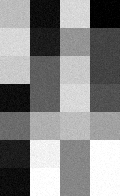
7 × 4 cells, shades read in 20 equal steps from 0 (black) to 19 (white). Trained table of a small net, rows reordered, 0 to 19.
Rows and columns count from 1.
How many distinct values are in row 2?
4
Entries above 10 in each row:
2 2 2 1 3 2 2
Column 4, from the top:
0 5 5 6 12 19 19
